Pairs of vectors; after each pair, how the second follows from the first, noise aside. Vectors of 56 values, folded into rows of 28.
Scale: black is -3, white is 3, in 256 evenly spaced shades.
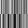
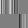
partly zeroed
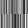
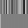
partly zeroed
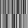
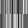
sign-scrambled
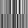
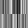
sign-scrambled
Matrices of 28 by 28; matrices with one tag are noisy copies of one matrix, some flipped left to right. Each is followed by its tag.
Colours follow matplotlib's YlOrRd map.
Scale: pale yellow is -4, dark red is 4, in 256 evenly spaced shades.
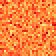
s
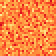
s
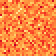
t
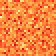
t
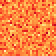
s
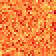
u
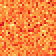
s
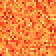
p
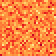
t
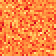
u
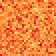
t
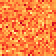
u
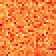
s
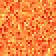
p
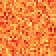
p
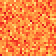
p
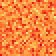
t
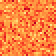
u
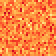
p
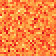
t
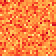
s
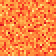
s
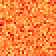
s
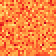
s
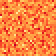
t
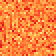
u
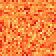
u
